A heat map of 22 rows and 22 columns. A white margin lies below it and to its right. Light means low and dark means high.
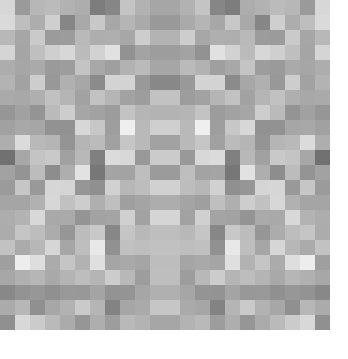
The histogram is bell-shaped. No seam splits the table. The bottom middle is the smoothest part. Overall the values sit about 30% of the way up the scale. It is mirror symmetric from left to right.
